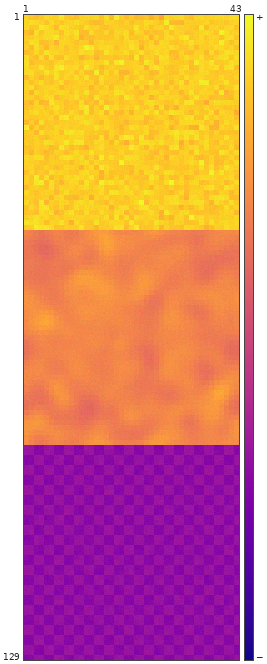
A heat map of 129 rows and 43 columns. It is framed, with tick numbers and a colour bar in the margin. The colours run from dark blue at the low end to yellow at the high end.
It is made of 3 by 1 panels. Panel 1,1: very high, fine-grained, faint in contrast. Panel 2,1: high, blotchy, faint in contrast. Panel 3,1: low, checkered, faint in contrast.
